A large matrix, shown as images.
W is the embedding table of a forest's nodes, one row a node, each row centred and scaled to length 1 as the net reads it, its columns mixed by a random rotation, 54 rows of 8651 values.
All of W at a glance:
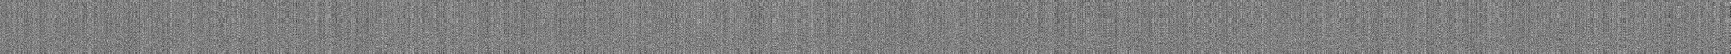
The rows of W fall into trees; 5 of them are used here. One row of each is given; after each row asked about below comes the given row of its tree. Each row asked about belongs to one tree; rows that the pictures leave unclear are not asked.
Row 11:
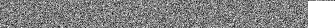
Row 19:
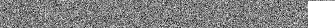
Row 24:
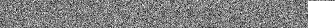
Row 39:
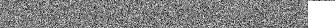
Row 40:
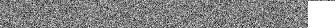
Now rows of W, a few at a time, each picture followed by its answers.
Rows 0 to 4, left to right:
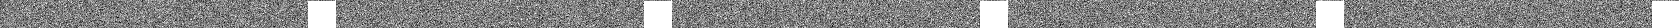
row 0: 11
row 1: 11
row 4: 19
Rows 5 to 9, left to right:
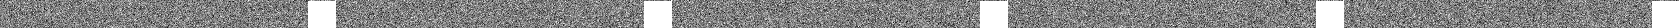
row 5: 19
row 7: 11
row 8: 19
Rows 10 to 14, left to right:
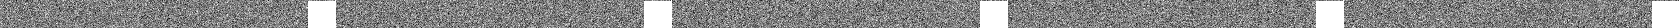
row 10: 19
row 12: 40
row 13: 11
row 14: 11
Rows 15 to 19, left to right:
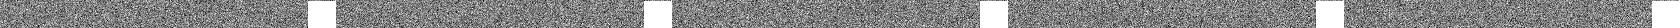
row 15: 11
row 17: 11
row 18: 19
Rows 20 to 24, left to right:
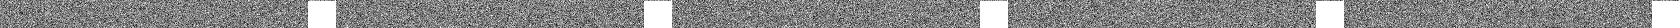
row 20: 19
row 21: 19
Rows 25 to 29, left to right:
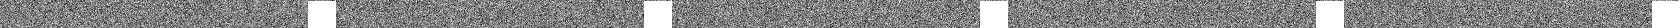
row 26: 24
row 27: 19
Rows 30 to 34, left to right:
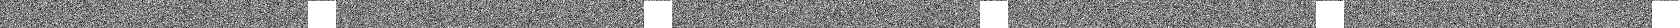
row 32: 39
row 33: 11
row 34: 19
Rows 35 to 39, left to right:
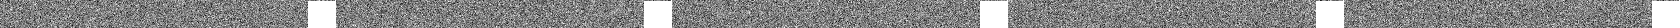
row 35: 40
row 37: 19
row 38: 39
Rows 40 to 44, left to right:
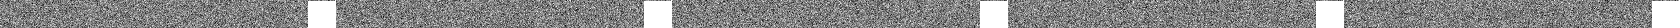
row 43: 11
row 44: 24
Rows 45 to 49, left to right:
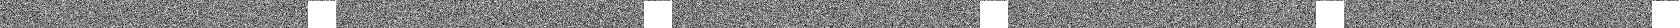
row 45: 19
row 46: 39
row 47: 19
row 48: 11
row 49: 39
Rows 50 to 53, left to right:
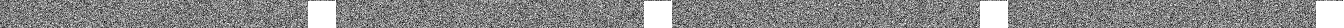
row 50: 11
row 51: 11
